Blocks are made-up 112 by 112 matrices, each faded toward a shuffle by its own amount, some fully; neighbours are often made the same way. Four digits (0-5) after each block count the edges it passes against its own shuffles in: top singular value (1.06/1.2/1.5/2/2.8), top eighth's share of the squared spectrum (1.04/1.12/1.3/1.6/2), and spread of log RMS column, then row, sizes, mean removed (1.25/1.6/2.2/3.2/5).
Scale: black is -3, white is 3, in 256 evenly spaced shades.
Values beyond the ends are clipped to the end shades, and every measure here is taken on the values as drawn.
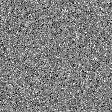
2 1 0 0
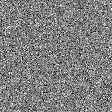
2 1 0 0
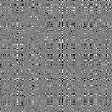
5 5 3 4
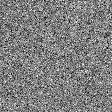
0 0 0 0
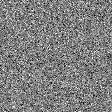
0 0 0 0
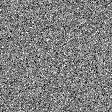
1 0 0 0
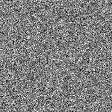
3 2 0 1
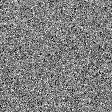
1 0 0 0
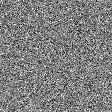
0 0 0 0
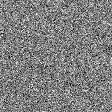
2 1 0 0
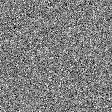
0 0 0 0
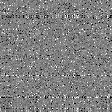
4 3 1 2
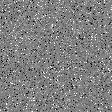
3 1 0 0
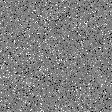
0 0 0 0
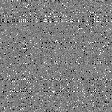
4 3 1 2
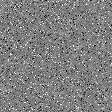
2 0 0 0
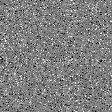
3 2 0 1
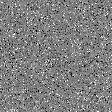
3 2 0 0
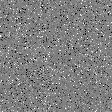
0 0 0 0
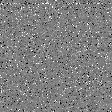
3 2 0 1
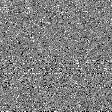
1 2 0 3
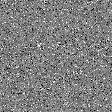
0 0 0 2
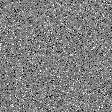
0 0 0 0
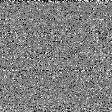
2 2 0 3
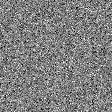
1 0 0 0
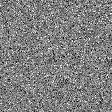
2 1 0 0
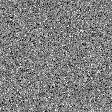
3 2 0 0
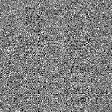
4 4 2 2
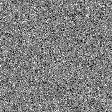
2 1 0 0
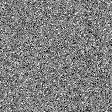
1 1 0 0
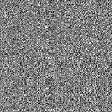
4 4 3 2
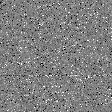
2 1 0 1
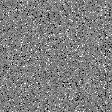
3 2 2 0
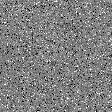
2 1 1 0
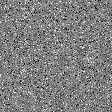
2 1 0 0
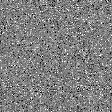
3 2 1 1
